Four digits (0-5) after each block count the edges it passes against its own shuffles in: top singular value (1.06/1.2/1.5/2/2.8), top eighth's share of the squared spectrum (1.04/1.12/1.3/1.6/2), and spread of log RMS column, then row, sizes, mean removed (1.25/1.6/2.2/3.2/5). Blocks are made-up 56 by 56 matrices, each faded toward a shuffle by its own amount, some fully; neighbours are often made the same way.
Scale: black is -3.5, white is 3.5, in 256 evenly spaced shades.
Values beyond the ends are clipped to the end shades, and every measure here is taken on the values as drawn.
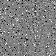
2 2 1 0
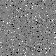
1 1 0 0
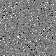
1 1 0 0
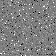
0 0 0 0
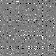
4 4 2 2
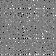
4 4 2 2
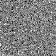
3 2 1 0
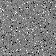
0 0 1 0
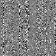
1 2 3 0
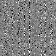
2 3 3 0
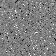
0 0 0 0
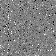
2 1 0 0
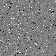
0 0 0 0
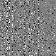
2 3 3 0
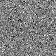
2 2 0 0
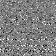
1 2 0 3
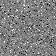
0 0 0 0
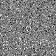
1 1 0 1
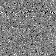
1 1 0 2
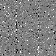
3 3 1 1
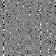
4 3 2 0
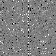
3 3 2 0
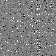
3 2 1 0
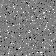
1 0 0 0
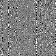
2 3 3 0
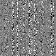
2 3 3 0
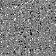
1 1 2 0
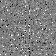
1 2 1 0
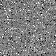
0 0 1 0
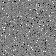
0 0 0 0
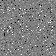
2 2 0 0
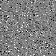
3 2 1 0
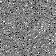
2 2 0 0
